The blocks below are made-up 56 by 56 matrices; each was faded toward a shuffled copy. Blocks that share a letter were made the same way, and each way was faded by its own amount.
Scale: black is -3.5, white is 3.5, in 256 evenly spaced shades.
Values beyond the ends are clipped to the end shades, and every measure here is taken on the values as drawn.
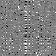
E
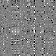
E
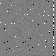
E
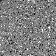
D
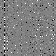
E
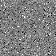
D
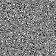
D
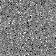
D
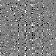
E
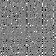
E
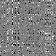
E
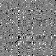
E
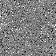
D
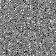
D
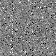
D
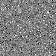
D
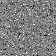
D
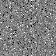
D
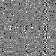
E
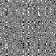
E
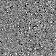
D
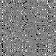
E
